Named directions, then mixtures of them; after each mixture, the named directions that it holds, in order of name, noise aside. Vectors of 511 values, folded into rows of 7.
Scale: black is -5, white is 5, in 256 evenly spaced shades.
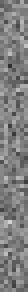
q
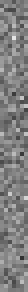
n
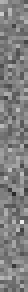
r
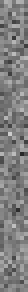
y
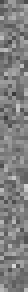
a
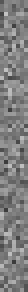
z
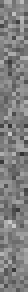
q, y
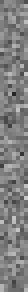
a, n, r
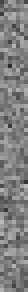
a, q, z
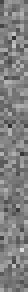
a, y, z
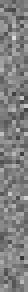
n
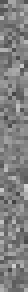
a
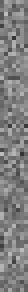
y, z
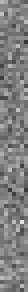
r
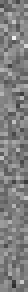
n, q, y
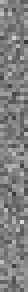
n, r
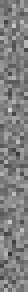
q, r, z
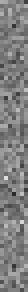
q, r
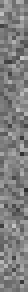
r, y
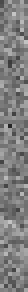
a, q, y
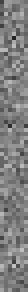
a, y, z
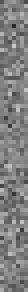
a, r, z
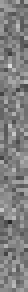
q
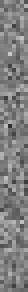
q, r, z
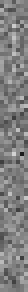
n, y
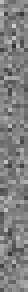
a, z
